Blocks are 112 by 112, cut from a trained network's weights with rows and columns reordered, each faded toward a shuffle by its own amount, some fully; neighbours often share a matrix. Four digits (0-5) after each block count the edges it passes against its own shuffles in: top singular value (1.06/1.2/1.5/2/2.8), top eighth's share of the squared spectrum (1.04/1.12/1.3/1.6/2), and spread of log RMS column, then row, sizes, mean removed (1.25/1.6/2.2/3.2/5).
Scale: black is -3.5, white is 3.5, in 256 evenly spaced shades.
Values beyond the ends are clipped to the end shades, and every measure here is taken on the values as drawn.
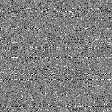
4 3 0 3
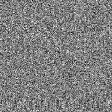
3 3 1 2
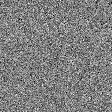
0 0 0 0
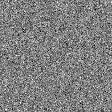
1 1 0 0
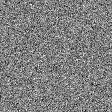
0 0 0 0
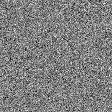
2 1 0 0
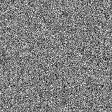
2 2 0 1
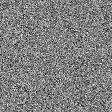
0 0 0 0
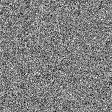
0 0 0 0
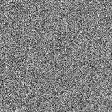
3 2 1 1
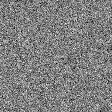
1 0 0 0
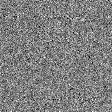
2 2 0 1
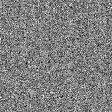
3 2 0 1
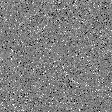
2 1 0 0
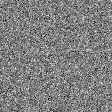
2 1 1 0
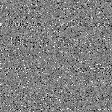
3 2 0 2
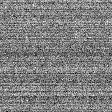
4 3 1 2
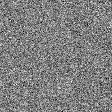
2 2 0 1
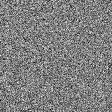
1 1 0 0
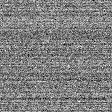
4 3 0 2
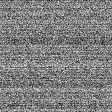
4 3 0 1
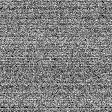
4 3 0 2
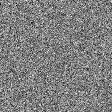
1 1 0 0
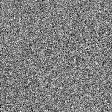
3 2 0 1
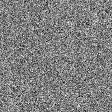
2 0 0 0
